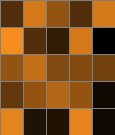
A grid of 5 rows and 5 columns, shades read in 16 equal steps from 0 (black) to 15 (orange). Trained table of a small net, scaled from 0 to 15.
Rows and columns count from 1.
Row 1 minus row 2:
-10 8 6 -8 13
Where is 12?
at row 3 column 2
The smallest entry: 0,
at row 2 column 5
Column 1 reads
5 15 9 6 14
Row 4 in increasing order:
1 6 9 9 11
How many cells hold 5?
3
